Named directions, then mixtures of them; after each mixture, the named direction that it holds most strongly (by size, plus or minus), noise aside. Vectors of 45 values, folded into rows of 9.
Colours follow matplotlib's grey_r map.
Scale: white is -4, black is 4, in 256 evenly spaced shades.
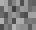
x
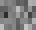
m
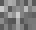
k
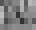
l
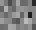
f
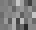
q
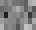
m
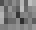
l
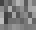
l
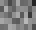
f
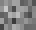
k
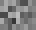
k
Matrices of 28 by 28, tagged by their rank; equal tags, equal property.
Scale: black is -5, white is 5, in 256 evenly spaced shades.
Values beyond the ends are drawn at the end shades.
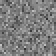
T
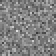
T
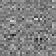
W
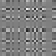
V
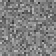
T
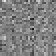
W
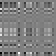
V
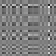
V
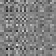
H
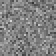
T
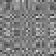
H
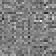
W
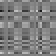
V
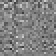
W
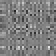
H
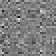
W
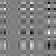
V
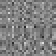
H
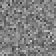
T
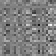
H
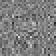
W
